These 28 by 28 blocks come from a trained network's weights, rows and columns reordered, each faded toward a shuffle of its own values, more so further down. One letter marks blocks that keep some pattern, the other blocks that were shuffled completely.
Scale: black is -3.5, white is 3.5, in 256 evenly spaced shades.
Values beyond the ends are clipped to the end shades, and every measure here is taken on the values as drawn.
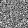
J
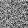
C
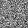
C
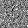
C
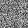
J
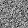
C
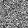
J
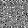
C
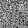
C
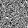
J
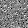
J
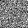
J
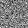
J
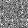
C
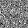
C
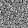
J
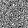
J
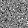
C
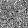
J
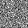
J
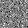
J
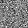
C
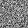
J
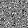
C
